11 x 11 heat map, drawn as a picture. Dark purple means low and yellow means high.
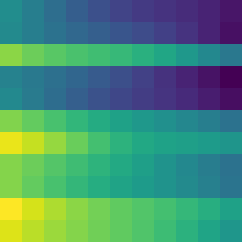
Grain: streaks across. Ninth with the lowest average: top right. Average level on the scale: 50%. Slope: up to the bottom left. Ninth with the highest average: bottom left.
